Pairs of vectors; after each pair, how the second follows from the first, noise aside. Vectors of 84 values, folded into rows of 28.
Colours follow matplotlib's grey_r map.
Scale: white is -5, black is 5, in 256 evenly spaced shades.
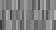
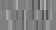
partly zeroed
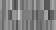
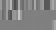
partly zeroed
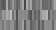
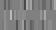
partly zeroed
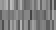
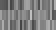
negated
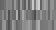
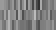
negated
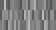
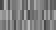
sign-scrambled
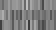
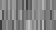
sign-scrambled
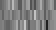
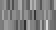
negated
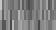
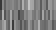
negated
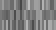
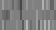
partly zeroed
